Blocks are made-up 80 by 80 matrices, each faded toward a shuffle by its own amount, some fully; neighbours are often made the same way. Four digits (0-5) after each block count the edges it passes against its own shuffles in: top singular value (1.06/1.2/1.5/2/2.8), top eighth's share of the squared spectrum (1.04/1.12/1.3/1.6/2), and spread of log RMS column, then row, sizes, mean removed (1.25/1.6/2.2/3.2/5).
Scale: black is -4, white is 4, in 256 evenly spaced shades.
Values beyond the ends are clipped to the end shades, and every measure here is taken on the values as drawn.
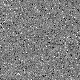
1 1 0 0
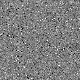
3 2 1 0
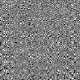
4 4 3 3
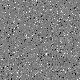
2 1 0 0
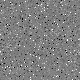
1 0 0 0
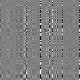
5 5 4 2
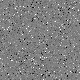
0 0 0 0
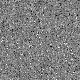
0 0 0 0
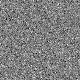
2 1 0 0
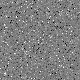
0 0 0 0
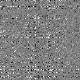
2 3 3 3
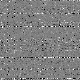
3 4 2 3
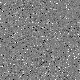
0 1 0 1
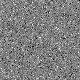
1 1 0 0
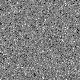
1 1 0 0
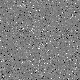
1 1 0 0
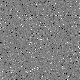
2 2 0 1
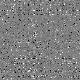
3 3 1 2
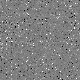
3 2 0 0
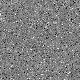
1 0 0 0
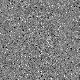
0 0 1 0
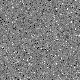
0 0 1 0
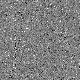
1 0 1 0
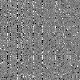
4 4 3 1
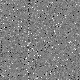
2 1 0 0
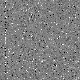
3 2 1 0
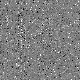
3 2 1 0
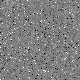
2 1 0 0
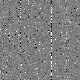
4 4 2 0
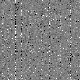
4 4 2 0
